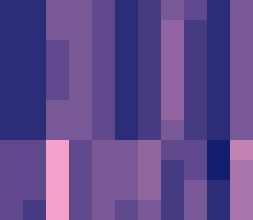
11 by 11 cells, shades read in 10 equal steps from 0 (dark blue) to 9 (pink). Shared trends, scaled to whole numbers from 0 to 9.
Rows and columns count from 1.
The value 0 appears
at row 8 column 10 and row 9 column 10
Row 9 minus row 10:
0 0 0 0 0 0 0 0 -1 -1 0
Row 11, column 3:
9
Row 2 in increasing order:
1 1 1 1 2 2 3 4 4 4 5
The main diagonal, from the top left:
1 1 3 4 3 1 2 3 3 1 6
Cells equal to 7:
1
